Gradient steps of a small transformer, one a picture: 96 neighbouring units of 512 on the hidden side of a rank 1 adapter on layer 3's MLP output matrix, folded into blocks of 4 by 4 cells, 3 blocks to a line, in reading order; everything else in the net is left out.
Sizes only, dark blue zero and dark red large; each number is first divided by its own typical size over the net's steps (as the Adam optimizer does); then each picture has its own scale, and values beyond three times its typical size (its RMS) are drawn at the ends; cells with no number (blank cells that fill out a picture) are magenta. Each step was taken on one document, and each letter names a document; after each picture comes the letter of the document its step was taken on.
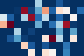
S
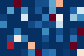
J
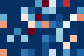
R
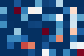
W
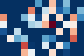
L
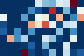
R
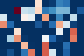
S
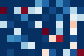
W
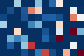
J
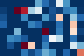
W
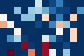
S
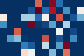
L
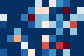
L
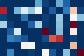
W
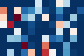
S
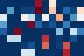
L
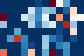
L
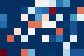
R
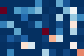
W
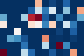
L
